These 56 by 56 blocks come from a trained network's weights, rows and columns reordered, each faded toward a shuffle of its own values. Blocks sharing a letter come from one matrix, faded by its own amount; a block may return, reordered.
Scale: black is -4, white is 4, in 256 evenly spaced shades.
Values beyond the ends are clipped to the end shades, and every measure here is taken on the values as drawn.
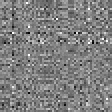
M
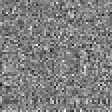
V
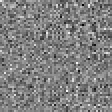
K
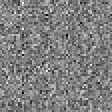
K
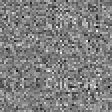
K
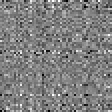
M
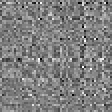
M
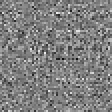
V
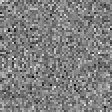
V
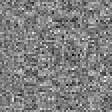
K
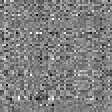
M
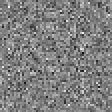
K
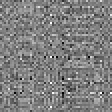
M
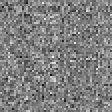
K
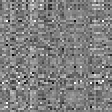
M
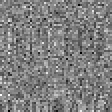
K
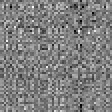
M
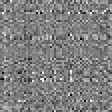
M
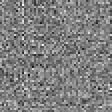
K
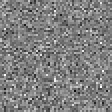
V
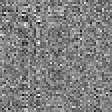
K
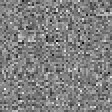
K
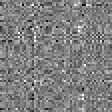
M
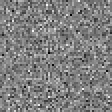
V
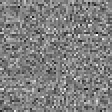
V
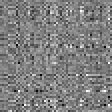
M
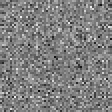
V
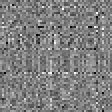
M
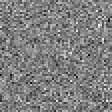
V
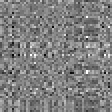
M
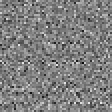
V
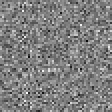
K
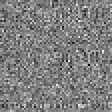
K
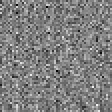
K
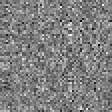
K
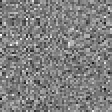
K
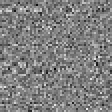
V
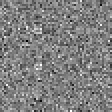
V
